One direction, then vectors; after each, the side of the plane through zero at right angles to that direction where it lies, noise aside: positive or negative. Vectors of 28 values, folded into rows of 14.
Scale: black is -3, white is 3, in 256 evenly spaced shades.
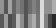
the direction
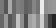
positive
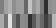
negative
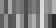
positive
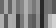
negative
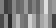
positive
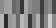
negative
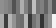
negative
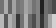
negative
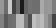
positive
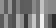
positive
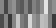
positive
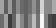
positive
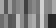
positive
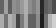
negative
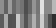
positive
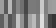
positive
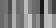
negative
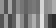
positive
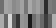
negative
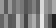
positive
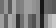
negative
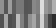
positive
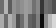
negative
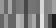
positive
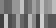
positive
